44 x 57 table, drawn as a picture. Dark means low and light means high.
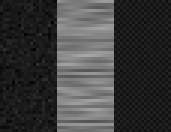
It is made of 1 by 3 panels. Panel 1,1: very low, fine-grained, faint in contrast. Panel 1,2: middling, streaked across. Panel 1,3: very low, checkered, faint in contrast.
